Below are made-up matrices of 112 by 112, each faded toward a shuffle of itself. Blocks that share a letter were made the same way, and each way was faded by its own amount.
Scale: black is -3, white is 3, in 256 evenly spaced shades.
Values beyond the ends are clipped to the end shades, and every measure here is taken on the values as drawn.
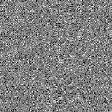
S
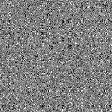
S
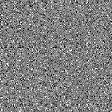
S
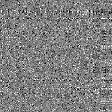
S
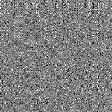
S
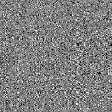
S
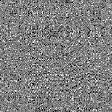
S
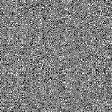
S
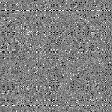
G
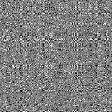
G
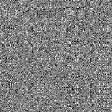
S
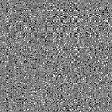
G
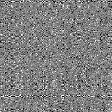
G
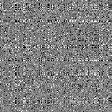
G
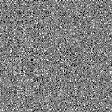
S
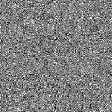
S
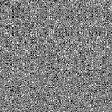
S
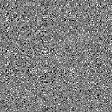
S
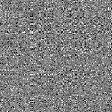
G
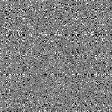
G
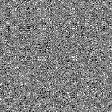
S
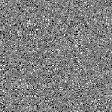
S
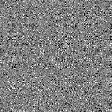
S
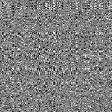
G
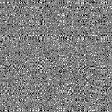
G
